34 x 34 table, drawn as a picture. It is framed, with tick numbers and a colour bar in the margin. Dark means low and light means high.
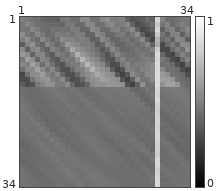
The bottom middle is the calmest part. The bottom part is calmer, past a seam about 40% of the way down. The values are skewed, with a long tail toward high values. Values change most from cell to cell in the top right. Column 28 stands out from the rest. There is no overall slope.
